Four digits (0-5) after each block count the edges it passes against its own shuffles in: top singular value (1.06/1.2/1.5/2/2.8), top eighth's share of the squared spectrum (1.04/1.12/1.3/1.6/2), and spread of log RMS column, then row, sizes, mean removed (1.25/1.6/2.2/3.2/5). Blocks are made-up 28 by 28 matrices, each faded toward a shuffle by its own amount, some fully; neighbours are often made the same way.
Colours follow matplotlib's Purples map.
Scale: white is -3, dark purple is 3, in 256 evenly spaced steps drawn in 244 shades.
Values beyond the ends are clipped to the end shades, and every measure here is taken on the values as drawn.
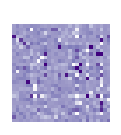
2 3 2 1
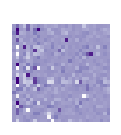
3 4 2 0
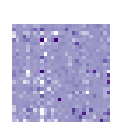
3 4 1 1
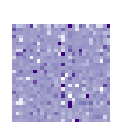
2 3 1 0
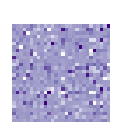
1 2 1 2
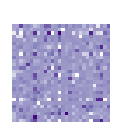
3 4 1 1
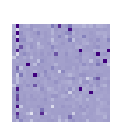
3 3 0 0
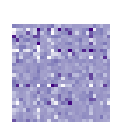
3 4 2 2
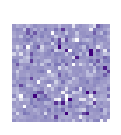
1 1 0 0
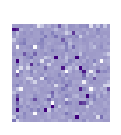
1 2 0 0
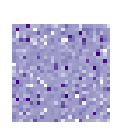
1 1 1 0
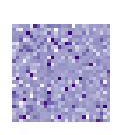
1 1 0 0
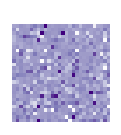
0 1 0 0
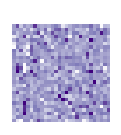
1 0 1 0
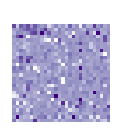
0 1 0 0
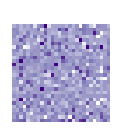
1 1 0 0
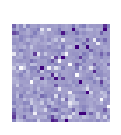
0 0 0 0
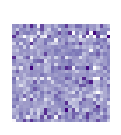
2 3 1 2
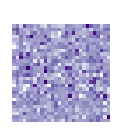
0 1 0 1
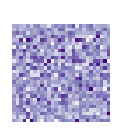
1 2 0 2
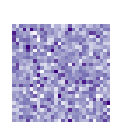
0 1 0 0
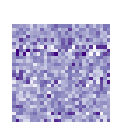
1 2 0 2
